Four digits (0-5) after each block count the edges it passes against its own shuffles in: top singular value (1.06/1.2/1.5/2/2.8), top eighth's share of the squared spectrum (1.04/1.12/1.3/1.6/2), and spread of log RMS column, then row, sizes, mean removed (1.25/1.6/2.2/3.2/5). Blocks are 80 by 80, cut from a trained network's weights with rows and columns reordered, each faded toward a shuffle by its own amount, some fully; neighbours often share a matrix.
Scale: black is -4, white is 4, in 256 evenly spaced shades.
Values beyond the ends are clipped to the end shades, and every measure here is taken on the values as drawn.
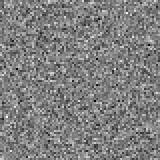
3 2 0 0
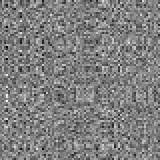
4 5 3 2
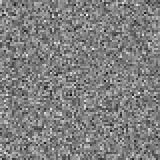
3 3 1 1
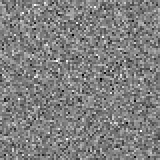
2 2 0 0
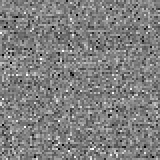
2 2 1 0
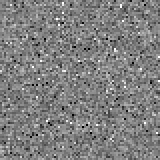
1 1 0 0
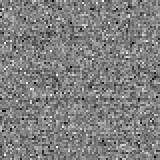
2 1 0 0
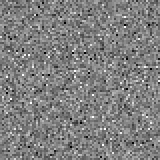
0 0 0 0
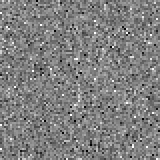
0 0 0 0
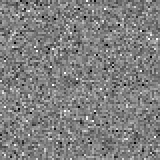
1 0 0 0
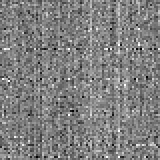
3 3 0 3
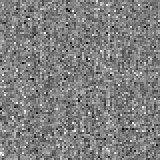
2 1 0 0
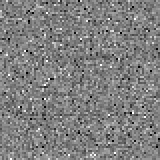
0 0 0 0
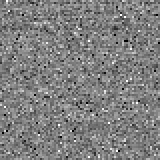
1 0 0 0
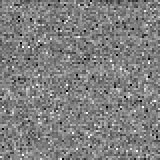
2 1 0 0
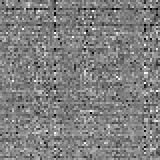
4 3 3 1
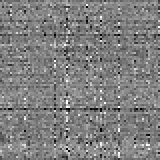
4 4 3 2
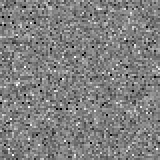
1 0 0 0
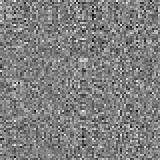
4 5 3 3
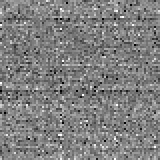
3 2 2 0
